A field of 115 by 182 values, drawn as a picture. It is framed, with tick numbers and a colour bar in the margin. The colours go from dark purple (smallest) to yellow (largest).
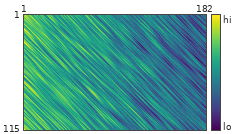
Average level on the scale: 50%. Grain: diagonal, down to the right. Slope: up to the left.
